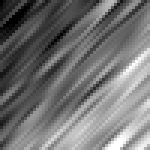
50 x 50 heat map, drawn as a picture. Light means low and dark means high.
Grain: diagonal, up to the right. Odd rows or columns: none. Ninth with the highest average: top left. Slope: up to the top left. Mirror symmetry: none. Ninth with the lowest average: bottom right.
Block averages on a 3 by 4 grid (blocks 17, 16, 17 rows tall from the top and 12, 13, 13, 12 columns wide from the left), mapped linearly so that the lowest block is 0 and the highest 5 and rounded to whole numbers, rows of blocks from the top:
5 4 3 3
4 3 2 0
3 2 1 0
